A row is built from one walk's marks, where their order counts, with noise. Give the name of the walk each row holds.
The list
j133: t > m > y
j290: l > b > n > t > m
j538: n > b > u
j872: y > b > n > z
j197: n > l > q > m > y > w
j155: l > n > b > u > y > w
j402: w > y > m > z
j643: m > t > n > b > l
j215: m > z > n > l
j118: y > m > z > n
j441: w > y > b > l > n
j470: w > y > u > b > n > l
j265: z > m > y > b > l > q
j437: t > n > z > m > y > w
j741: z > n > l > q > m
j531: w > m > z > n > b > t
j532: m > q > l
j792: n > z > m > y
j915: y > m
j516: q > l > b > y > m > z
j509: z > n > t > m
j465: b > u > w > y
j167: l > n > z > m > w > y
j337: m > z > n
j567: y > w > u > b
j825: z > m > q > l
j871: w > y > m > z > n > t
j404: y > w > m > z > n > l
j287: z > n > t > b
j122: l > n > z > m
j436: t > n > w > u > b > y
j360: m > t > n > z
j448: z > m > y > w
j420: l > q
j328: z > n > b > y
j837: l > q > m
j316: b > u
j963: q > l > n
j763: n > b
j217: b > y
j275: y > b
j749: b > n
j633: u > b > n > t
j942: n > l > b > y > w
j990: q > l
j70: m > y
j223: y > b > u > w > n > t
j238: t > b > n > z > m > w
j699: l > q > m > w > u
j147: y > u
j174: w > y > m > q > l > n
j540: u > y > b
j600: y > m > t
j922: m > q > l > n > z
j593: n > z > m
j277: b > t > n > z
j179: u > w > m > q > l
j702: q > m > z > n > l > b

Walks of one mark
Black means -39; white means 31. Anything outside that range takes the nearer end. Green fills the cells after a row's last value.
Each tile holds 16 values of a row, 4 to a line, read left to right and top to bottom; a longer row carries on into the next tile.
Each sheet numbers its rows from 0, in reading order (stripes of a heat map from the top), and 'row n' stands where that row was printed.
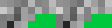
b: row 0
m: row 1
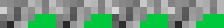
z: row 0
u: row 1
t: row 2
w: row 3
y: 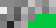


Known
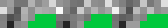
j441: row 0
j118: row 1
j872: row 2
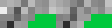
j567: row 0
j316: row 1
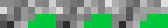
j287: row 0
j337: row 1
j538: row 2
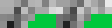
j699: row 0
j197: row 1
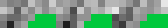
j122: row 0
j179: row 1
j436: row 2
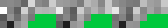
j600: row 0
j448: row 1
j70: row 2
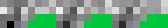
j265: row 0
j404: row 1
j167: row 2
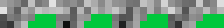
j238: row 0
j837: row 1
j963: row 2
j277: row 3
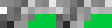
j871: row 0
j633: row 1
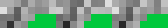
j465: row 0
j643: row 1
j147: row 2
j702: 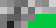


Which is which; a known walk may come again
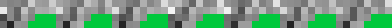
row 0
j133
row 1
j147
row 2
j441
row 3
j223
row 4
j872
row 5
j540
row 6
j763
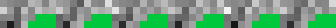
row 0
j825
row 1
j633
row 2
j217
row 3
j122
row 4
j915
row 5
j749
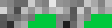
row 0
j360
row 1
j532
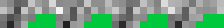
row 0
j922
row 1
j275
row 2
j215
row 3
j465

